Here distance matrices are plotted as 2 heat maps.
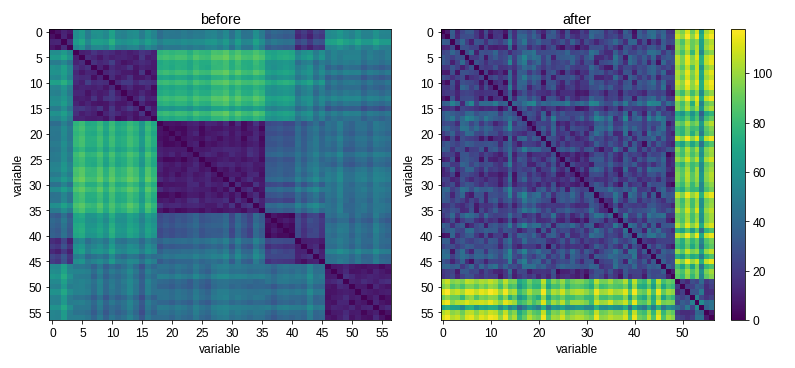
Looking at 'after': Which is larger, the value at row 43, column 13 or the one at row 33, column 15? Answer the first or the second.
the first
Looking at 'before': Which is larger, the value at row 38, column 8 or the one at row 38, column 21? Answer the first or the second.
the first
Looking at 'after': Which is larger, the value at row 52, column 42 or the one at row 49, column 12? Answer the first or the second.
the second
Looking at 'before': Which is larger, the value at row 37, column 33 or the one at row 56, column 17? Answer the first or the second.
the second
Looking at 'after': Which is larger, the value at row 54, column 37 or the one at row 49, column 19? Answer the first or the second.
the second
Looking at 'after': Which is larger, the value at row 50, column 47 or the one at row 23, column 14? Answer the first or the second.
the first
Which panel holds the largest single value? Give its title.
after
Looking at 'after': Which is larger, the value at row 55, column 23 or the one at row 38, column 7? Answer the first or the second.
the first
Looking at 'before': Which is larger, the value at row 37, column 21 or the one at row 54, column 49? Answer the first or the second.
the first
